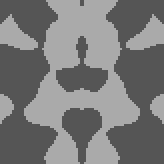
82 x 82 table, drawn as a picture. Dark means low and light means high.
Ninth with the highest average: top middle. Slope: none. Mirror symmetry: left to right. Histogram: two levels.
